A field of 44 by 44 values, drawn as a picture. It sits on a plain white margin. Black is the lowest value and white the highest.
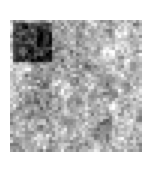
The top left is the ninth with the lowest average. Most values sit high, with a long tail of low ones. The field is mottled with small blotches. An odd patch, lower than its surroundings, sits in the top left. Values change most from cell to cell in the top left. Neither half mirrors the other. The top right is the ninth with the highest average.
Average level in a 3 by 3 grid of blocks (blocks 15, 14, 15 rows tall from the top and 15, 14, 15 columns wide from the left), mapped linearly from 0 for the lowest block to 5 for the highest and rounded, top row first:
0 4 5 / 4 4 4 / 4 4 4
